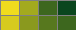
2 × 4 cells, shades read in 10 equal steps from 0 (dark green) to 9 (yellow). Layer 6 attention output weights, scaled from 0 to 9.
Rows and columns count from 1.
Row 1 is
9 6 2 0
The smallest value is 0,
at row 1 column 4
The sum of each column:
17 11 5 2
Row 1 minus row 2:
1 1 -1 -2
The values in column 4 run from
0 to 2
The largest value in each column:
9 6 3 2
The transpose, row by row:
9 8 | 6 5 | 2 3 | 0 2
